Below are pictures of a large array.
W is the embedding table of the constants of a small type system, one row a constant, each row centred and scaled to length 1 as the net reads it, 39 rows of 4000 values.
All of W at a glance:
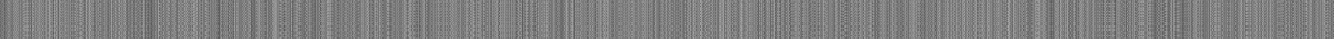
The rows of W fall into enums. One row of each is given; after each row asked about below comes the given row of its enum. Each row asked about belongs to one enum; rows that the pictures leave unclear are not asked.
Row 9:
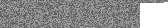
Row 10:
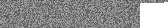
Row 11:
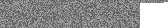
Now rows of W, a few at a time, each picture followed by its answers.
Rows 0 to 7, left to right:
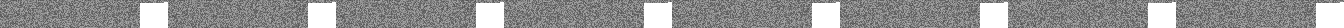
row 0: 9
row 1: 10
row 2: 10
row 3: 11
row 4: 9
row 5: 9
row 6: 11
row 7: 9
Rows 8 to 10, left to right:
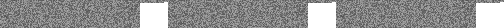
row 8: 10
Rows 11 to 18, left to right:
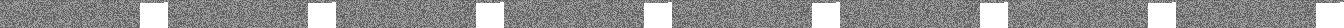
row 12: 9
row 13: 10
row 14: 11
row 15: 9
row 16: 10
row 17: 11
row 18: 9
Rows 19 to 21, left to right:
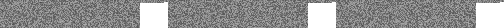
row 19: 11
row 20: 9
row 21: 11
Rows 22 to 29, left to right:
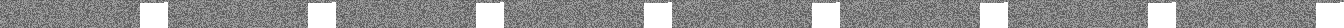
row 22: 10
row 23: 9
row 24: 10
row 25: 11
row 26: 11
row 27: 11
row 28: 9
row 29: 11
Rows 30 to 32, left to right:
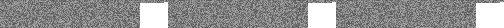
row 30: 11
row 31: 10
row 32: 9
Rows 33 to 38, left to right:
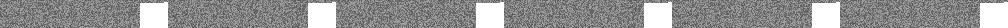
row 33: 9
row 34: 10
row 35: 11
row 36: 10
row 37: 9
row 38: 9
